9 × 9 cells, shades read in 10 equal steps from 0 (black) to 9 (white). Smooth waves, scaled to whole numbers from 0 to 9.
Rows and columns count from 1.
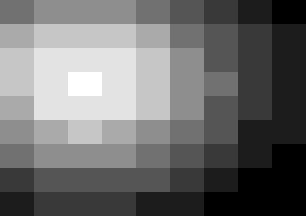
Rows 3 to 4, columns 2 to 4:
8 8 8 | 8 9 8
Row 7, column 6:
3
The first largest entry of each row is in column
2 2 2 3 2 3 2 2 2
